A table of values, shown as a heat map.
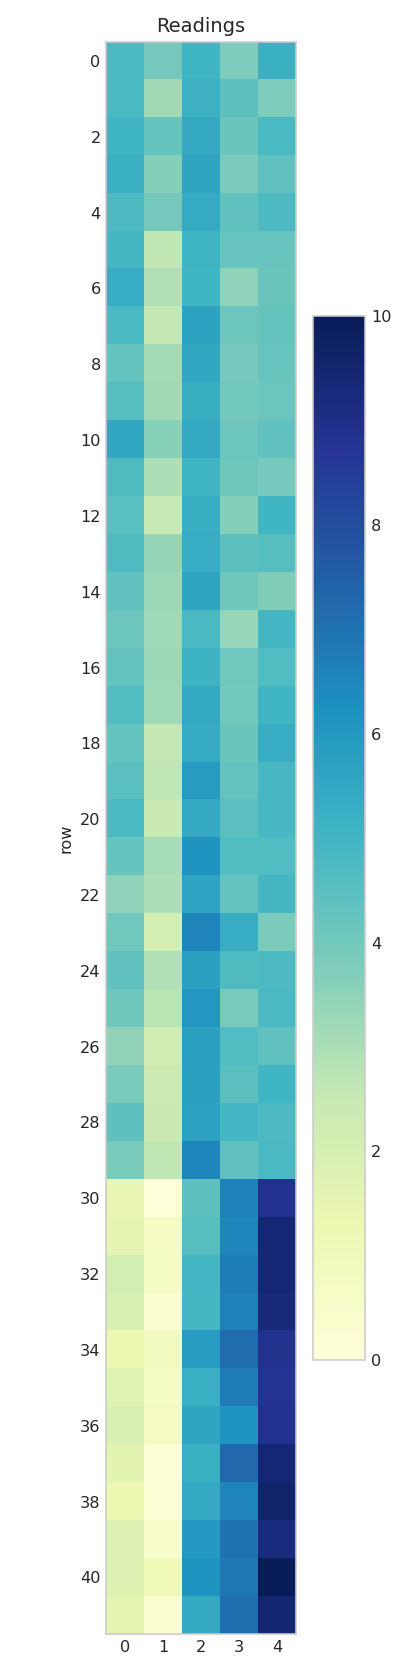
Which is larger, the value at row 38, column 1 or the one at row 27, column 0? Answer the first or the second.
the second
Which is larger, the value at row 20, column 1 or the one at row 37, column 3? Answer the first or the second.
the second
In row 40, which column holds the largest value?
4
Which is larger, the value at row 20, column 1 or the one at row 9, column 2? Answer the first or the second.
the second
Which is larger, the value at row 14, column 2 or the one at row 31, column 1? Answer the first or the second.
the first
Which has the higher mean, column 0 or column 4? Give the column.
4
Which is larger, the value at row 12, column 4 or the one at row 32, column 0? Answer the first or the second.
the first
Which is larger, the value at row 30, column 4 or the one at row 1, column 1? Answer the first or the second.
the first
